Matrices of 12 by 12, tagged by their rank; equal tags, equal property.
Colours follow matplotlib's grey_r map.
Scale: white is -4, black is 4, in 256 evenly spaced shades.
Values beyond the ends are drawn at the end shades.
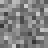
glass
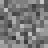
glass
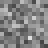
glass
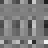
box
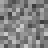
glass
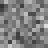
glass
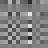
box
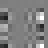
box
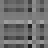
box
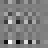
box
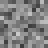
glass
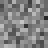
glass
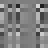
box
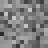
glass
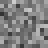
glass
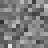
glass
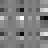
box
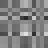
box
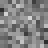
glass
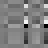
box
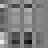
box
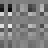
box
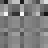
box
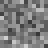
glass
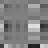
box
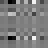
box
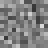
glass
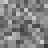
glass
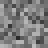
glass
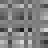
box
